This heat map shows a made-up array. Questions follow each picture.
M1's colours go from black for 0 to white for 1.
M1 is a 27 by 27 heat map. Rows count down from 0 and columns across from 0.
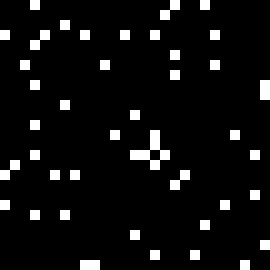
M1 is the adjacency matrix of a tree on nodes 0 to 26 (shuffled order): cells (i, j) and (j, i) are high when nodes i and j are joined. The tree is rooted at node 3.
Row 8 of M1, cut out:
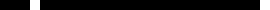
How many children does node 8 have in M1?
1
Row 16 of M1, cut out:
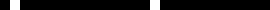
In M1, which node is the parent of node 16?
15
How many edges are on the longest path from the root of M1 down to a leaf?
3
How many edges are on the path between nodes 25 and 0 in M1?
3
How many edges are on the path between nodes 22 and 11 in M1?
6
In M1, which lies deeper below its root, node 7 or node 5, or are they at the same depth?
the same depth
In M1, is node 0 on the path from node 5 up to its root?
yes
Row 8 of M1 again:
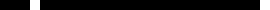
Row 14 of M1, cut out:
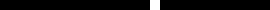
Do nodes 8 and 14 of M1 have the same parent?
no
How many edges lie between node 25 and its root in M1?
2
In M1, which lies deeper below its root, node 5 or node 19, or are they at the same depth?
the same depth
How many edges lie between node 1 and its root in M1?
3
